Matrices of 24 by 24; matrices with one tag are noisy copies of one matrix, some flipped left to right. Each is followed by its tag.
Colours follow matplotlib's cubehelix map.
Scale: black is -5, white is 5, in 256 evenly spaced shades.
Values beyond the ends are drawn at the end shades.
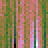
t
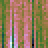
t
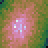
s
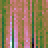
t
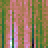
t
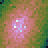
s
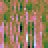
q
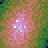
s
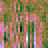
q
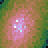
s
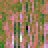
q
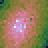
s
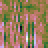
q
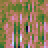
q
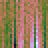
t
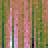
t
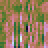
q
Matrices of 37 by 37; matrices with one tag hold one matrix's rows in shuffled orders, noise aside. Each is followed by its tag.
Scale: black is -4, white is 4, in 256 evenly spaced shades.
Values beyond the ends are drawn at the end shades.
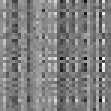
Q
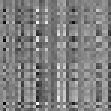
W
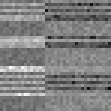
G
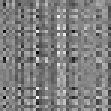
W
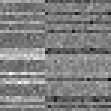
G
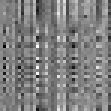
W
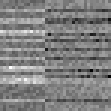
G
